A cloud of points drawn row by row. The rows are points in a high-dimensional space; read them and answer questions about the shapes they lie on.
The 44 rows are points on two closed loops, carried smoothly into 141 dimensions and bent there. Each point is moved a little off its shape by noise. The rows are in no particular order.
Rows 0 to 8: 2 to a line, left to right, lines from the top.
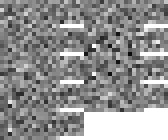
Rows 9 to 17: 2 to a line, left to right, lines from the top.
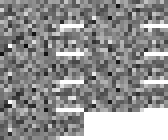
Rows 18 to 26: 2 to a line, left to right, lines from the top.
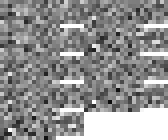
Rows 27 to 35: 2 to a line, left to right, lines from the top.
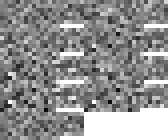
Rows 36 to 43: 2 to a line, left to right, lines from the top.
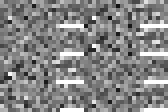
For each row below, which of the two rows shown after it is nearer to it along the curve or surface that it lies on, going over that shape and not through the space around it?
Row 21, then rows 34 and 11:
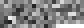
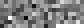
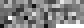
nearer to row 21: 11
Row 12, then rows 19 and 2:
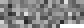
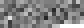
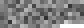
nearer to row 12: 19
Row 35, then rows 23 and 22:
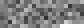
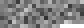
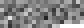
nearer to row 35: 23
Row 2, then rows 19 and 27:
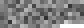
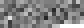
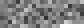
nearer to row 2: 27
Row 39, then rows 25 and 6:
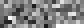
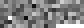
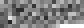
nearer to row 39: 6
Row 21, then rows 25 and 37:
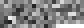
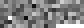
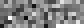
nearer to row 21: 37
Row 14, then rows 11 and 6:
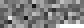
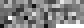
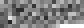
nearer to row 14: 11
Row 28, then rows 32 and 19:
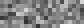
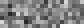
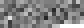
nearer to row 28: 32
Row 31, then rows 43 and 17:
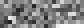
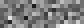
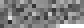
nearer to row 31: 17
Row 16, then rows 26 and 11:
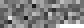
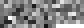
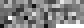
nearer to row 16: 11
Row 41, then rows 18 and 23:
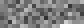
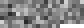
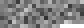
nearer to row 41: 23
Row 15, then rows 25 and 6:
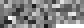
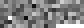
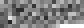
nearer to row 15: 6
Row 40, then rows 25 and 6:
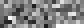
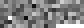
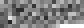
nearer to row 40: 6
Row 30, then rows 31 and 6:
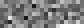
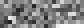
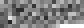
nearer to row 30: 6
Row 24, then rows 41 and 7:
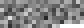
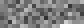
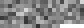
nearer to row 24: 41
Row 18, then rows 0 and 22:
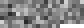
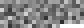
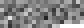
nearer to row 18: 0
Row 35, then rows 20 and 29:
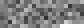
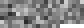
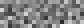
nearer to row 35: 20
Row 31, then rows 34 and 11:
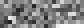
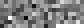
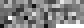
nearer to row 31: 11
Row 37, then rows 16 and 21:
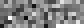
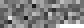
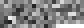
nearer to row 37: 16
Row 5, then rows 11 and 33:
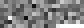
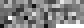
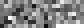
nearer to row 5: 11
